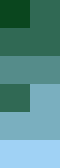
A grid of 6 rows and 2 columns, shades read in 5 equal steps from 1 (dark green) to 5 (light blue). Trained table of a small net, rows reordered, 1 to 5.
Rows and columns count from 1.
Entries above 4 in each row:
0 0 0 0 0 2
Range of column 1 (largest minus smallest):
4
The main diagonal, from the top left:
1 2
